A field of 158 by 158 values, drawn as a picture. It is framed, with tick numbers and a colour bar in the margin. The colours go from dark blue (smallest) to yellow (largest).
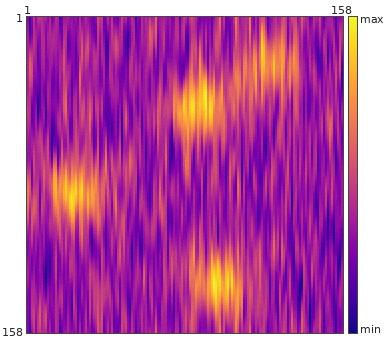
On average the colour sits 40% of the way up the scale. There is no overall slope. There are four bumps. The halves do not mirror each other.
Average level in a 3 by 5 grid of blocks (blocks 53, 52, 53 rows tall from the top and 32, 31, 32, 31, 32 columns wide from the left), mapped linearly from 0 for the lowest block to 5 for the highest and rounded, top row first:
11452
52211
11340
